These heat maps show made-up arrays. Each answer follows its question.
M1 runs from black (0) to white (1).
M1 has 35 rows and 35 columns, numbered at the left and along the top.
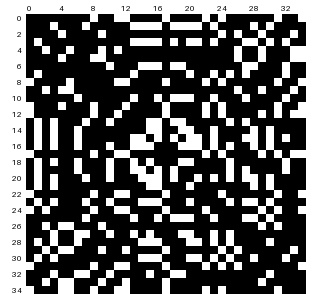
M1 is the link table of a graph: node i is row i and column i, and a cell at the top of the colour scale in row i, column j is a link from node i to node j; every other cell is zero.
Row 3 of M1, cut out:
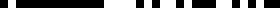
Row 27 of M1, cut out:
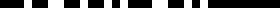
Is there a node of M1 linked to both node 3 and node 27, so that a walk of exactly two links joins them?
yes
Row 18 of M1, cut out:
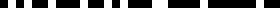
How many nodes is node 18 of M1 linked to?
10
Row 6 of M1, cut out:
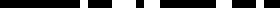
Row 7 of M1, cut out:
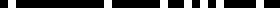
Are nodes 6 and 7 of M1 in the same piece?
yes
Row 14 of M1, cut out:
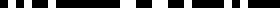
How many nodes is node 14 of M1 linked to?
10
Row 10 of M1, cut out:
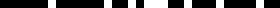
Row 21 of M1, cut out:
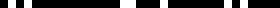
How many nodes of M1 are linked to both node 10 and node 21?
2
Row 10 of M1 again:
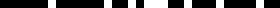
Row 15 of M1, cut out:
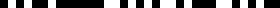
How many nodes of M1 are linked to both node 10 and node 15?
8
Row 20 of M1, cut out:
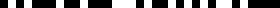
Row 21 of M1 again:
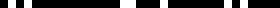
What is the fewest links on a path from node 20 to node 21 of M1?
1
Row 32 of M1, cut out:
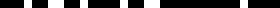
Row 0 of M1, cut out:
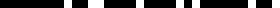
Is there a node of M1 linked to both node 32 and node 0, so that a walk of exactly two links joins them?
no
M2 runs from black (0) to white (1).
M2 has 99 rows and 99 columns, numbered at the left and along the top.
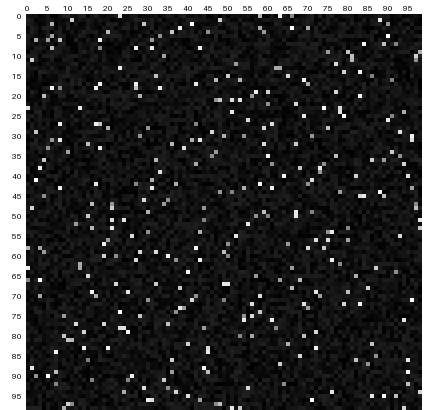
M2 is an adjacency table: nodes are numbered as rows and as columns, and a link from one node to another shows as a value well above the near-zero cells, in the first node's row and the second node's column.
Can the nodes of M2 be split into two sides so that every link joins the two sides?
no
